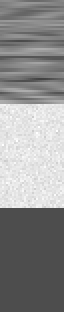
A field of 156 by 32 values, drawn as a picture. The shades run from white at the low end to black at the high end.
It is made of 3 by 1 panels. Panel 1,1: middling, streaked across. Panel 2,1: very low, fine-grained, faint in contrast. Panel 3,1: high, flat.
